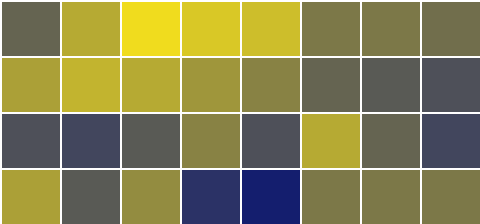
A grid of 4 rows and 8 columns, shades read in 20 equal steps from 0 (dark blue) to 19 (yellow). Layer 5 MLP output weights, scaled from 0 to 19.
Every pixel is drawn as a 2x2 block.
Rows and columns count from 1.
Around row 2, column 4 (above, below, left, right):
17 10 14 10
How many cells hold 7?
3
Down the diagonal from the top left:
7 15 6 2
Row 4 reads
13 6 11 2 0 9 9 9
